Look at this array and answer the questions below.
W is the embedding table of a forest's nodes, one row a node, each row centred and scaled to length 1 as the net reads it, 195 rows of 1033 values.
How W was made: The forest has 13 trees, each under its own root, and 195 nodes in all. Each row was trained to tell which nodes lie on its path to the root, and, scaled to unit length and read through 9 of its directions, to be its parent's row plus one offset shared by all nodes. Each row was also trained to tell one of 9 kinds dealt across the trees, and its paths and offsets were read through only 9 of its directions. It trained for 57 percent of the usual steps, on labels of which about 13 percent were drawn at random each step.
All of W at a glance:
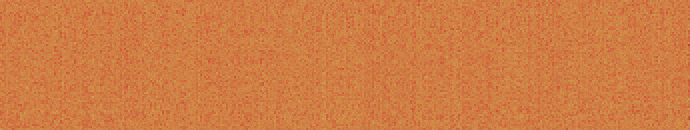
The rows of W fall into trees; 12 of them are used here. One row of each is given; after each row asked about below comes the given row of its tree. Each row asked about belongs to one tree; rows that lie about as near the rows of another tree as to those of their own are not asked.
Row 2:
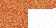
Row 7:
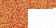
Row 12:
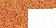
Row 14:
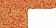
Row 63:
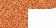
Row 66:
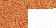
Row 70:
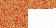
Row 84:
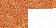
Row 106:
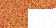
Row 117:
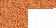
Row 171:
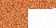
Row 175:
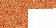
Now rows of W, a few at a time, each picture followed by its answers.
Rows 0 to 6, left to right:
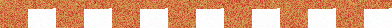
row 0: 63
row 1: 2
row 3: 14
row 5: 7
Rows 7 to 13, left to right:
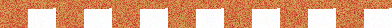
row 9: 7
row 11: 12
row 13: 106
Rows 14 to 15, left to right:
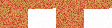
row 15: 106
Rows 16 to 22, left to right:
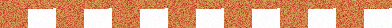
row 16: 66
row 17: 63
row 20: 171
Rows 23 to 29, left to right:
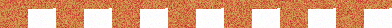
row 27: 117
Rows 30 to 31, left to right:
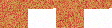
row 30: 84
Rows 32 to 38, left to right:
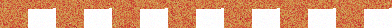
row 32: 7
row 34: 14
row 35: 66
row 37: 14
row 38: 7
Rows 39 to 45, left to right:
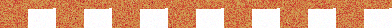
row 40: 175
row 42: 171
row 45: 84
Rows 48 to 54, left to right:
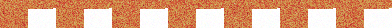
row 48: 66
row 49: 7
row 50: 175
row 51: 7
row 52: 84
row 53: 84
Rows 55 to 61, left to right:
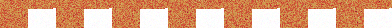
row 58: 14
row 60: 2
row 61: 175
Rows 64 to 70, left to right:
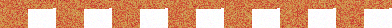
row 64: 7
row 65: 12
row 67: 12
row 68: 2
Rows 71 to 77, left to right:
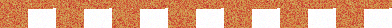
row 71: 171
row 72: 175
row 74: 63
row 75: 175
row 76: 171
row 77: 84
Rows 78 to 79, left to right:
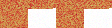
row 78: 2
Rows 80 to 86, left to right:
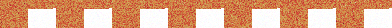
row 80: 171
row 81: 2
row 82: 63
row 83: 175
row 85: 7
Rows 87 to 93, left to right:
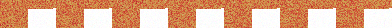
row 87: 175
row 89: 106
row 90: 84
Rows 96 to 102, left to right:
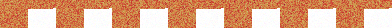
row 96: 7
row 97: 106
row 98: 171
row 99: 2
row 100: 12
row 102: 63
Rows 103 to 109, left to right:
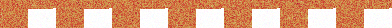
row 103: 117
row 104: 66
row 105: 171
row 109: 106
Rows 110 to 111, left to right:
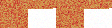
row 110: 175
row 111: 175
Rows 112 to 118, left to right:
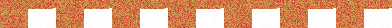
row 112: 14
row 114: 63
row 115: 14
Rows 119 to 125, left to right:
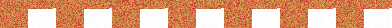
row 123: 175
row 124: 106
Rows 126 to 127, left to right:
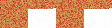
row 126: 171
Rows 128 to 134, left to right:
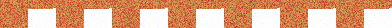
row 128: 84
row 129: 117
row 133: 171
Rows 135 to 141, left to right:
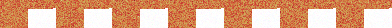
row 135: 2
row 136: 14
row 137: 66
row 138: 106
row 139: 12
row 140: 106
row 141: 7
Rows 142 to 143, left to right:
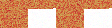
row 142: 12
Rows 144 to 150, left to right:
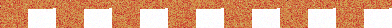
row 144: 175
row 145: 106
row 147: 14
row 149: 7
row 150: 117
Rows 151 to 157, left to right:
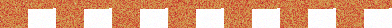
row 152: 175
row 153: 106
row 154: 12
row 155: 84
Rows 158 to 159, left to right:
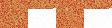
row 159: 106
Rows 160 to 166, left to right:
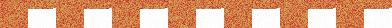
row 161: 7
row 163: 175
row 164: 63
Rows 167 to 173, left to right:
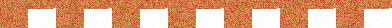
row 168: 84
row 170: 106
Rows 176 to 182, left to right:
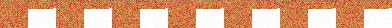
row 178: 175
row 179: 106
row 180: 171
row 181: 7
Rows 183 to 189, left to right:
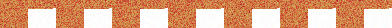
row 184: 2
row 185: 12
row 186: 171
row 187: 7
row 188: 63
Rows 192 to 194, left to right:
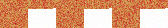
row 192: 171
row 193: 106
